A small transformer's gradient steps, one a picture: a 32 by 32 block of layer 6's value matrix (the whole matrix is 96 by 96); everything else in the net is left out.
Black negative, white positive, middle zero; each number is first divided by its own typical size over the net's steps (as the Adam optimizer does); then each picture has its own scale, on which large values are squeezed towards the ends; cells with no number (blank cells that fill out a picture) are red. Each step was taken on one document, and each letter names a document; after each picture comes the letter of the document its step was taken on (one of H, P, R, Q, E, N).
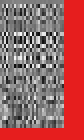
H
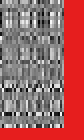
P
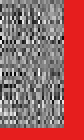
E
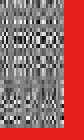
H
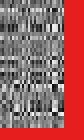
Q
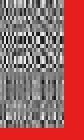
H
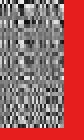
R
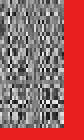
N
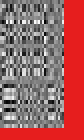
P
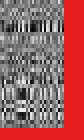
Q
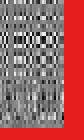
H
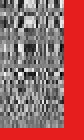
R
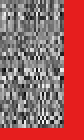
R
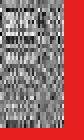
P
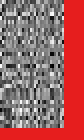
P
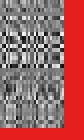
H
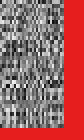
N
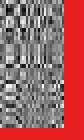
E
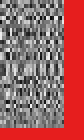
N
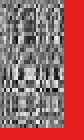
R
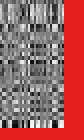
Q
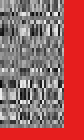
Q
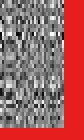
E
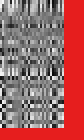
Q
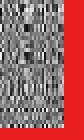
R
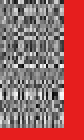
R
